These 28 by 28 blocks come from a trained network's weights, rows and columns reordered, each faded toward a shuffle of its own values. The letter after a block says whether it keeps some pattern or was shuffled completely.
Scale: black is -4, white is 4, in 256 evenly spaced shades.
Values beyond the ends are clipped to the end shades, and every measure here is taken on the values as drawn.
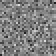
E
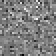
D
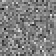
E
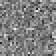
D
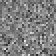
E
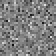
E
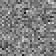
D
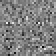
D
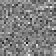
D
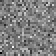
E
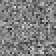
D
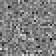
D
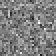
D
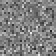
D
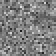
E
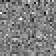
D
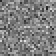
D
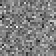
E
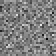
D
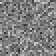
E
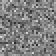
E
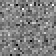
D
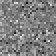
E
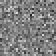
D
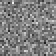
E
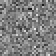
D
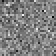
E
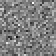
E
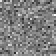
E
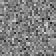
E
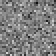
E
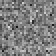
E
